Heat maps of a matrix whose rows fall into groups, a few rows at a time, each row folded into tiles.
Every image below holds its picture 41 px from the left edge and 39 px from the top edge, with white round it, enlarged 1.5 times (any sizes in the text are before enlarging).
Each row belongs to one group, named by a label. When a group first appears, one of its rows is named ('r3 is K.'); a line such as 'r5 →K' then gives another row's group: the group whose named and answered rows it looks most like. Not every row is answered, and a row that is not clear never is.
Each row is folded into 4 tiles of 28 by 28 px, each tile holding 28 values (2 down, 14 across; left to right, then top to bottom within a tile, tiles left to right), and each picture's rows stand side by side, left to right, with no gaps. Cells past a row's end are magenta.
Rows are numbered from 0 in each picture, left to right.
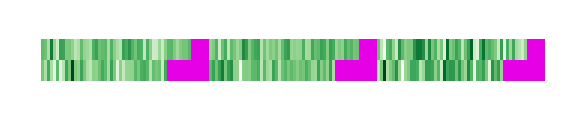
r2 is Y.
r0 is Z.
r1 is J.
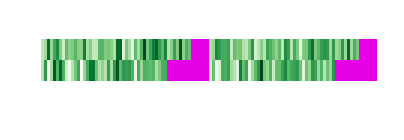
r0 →J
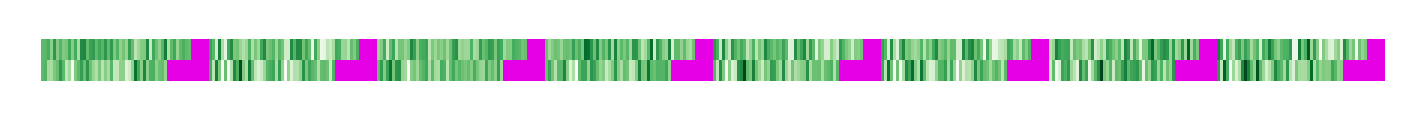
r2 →J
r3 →Y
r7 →Z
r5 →Z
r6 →J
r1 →Z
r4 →Z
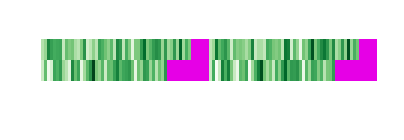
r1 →J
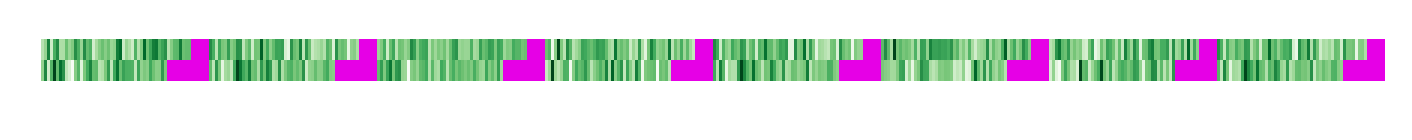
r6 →J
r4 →Z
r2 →J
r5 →Y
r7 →Z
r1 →Z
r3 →Y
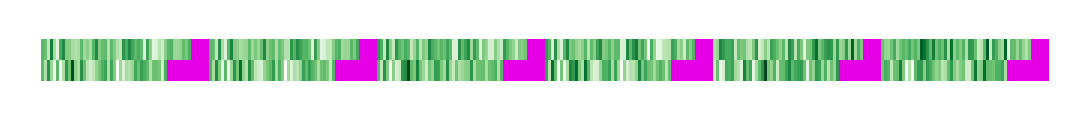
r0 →Z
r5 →Y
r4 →J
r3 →Z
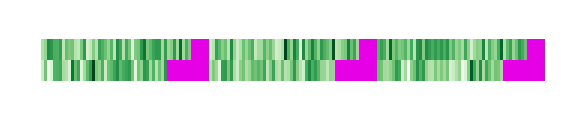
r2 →Y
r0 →J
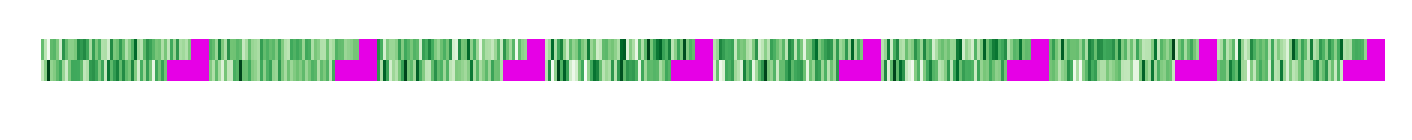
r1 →Z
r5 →J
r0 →Y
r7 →J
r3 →J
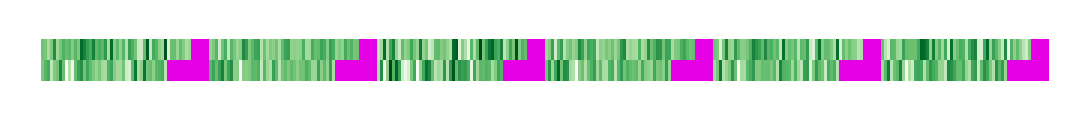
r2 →J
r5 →Y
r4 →Y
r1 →J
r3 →J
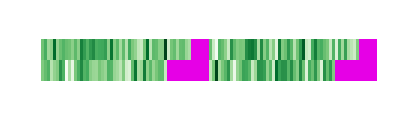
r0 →Y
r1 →Y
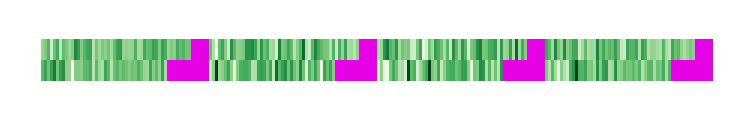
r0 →J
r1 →Y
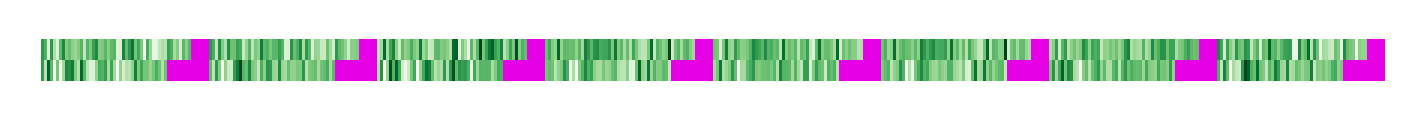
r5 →Y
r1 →Z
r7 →Z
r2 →J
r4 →Y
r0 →Z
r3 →Y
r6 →J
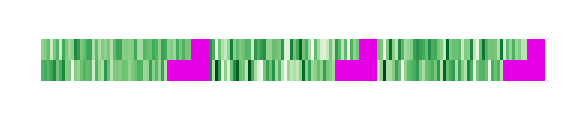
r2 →Y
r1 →Z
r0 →J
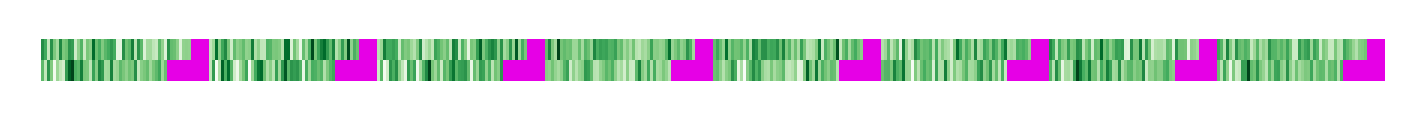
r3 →Y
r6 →Z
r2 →J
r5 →J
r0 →Z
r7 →Z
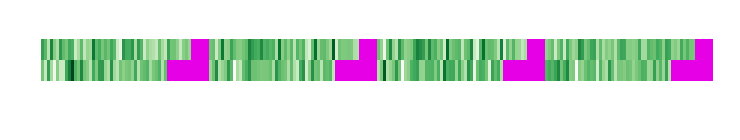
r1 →Y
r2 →Y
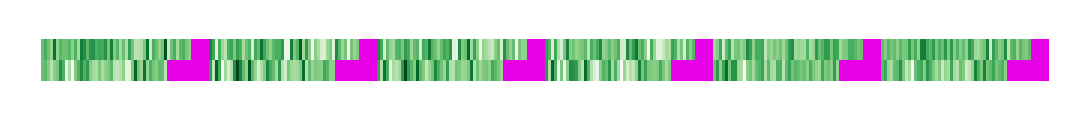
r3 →Z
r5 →Y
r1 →Z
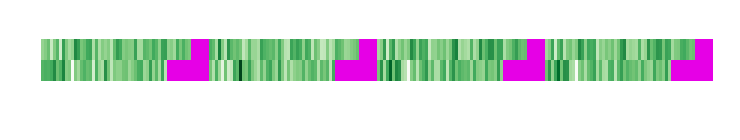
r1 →Z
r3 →J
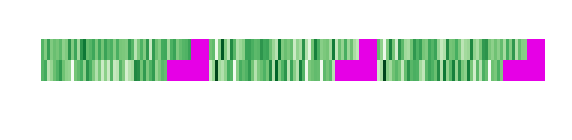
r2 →Y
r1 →Y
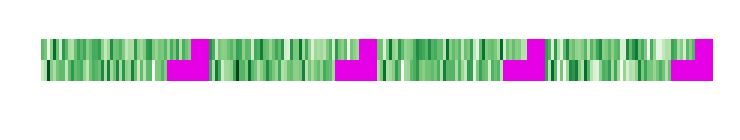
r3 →Z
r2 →Y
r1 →Z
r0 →Y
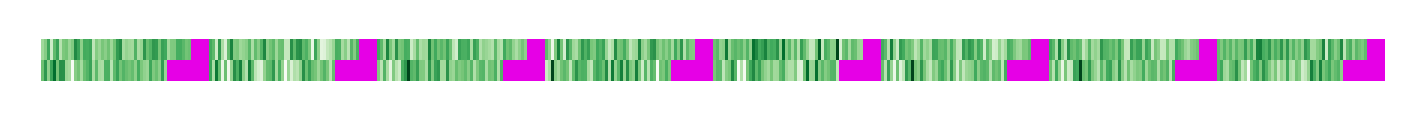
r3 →Y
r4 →Y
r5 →Z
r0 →J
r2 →Z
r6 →Z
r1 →Z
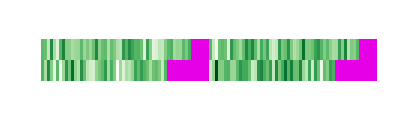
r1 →Y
